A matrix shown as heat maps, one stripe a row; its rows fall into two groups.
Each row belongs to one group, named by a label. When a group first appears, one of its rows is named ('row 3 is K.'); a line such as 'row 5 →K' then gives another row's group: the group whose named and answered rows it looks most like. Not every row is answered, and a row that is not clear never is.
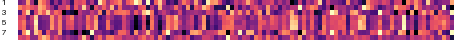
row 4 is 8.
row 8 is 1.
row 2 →1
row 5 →8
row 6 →8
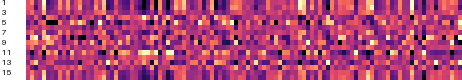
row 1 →8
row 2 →8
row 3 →8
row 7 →8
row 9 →1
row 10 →8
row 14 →8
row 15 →8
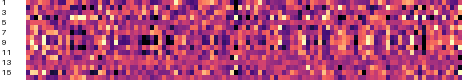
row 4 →1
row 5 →1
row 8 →8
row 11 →8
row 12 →1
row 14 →1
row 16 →1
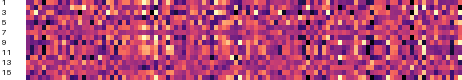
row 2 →1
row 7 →8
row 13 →1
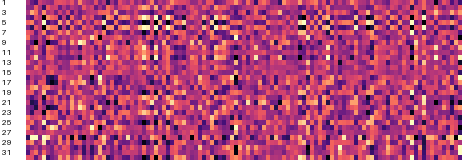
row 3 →8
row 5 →8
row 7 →8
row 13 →1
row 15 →1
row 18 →1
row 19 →8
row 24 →1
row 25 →8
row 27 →1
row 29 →8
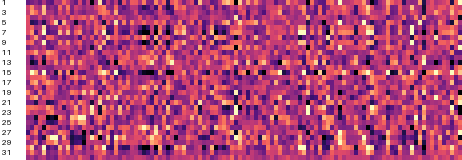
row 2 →8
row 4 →1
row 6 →8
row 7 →8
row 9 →8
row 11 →1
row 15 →8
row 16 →1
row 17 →1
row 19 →1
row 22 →1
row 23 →1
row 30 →8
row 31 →8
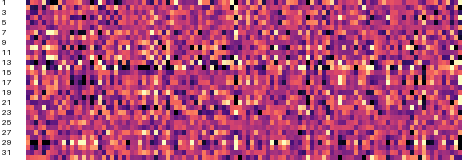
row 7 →1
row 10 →1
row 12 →1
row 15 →8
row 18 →1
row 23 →1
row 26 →8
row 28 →1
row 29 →1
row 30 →1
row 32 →1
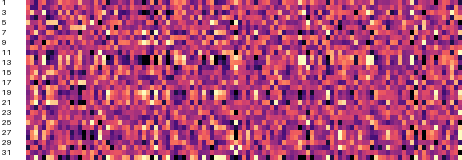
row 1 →8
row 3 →8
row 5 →1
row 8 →8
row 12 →8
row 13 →8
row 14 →1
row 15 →1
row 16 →8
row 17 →1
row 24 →8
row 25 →1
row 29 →8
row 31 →1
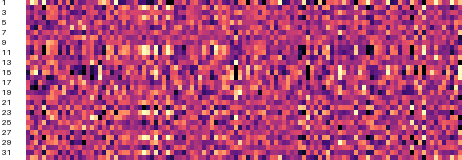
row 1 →8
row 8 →1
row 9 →1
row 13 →1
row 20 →1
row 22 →8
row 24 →1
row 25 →8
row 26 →1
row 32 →8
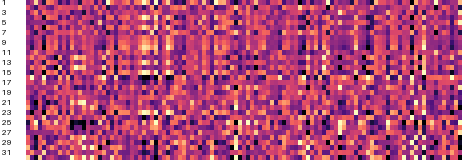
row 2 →8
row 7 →8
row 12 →1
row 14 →1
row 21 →1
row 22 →1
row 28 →1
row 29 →8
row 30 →1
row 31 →8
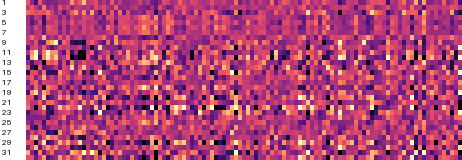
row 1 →1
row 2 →8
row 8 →8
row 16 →8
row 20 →8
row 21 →1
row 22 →8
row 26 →1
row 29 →8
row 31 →1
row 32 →8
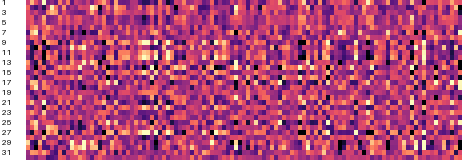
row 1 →8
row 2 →1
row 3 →1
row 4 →8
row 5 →8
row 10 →1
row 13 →1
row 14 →8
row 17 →8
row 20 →8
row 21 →8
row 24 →8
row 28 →8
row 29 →1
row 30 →1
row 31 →1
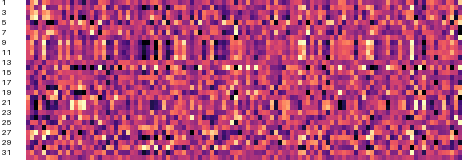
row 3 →1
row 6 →1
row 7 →1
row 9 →8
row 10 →8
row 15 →8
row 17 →8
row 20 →1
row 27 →1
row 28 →8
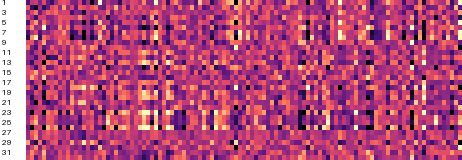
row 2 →1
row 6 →8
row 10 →1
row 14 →8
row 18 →1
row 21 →1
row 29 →1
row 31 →8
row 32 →8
